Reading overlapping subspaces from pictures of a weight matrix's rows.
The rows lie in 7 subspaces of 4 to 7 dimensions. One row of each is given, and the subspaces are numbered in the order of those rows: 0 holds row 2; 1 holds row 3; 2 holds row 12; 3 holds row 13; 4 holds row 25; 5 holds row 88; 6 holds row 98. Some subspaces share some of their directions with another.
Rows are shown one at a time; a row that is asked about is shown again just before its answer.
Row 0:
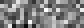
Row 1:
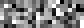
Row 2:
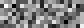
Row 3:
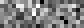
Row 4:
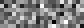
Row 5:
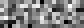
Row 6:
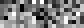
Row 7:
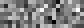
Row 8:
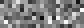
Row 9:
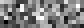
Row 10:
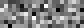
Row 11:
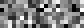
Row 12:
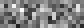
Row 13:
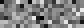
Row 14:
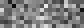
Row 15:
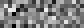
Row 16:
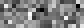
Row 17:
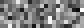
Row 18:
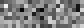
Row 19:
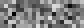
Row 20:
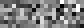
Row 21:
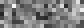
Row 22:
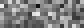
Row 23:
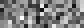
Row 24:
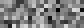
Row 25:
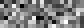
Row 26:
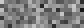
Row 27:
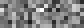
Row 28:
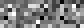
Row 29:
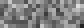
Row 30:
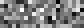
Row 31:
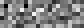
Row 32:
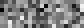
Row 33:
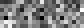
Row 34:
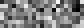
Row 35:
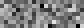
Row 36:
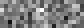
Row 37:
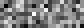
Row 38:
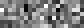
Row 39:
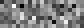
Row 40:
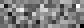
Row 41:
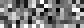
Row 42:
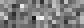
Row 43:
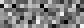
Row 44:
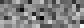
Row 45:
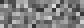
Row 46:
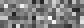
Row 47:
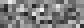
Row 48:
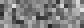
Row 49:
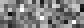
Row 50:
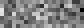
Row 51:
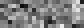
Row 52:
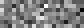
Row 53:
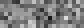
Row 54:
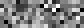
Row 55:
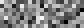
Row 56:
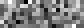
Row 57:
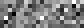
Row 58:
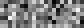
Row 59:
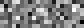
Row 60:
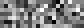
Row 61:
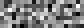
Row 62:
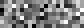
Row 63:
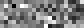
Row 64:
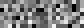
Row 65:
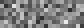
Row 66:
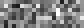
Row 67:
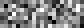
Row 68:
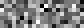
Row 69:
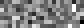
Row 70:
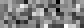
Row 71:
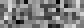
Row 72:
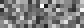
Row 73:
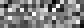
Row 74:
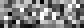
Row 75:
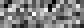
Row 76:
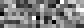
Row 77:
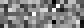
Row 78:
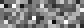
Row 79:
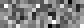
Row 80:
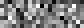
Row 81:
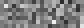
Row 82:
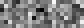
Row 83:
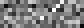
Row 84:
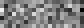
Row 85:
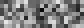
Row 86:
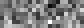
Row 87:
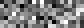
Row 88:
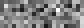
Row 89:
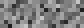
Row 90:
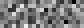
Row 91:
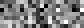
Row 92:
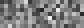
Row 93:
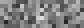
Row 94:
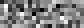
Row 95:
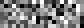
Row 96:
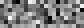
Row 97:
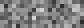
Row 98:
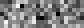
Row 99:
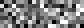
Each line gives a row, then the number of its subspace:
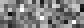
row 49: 4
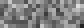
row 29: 5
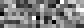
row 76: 0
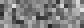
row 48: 5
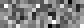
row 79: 5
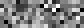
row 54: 1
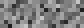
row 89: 2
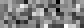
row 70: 5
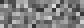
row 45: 5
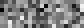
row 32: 4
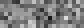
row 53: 4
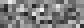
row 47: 1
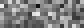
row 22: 5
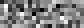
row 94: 1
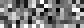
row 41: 1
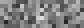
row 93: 6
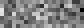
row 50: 0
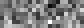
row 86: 5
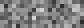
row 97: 3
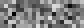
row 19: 1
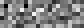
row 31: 1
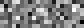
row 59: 3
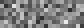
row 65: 0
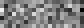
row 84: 0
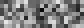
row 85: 6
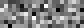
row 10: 1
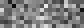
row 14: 5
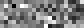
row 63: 5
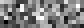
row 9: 6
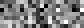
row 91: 2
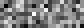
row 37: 2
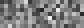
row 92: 5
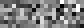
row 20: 1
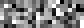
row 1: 5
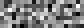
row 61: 1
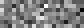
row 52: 5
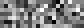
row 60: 0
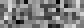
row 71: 5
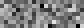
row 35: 1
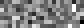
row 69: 3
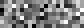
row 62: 5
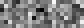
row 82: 3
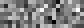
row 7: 0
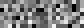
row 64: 3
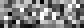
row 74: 1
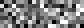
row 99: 6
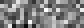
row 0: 2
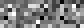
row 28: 2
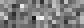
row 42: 6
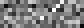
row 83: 2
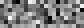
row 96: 3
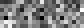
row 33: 1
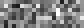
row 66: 6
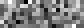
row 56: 5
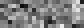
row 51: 5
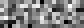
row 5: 1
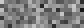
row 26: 0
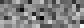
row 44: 3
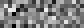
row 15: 2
